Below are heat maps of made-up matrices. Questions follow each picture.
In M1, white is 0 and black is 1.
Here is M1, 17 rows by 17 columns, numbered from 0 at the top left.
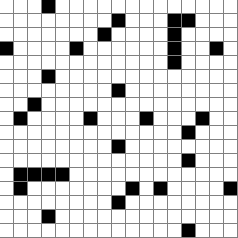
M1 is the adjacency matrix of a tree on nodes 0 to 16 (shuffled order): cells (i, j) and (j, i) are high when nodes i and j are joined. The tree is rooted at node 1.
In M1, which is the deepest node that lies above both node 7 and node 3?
12
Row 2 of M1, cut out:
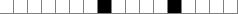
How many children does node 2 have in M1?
1
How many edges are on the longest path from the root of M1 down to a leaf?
3
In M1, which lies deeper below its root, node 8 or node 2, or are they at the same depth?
node 2
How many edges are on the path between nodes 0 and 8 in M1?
4
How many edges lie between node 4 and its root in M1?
2
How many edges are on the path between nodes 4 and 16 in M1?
4
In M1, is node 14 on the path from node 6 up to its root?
no
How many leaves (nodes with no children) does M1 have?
11
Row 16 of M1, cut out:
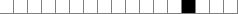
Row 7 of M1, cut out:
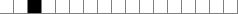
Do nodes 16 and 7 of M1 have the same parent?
no
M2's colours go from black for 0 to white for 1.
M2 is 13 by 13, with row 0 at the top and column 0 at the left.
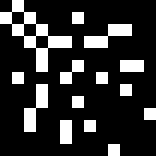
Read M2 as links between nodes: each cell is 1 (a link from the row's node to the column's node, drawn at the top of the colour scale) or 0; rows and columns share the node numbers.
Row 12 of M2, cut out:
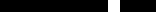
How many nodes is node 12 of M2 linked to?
1
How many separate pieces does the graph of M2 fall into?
1
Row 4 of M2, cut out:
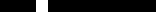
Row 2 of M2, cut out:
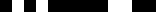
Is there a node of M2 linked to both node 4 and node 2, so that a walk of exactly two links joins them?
yes
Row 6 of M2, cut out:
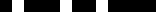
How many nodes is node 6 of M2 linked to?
3
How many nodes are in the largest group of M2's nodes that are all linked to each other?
2
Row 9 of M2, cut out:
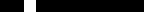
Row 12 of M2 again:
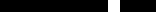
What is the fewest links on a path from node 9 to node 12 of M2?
1
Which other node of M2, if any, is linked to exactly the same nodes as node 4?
none
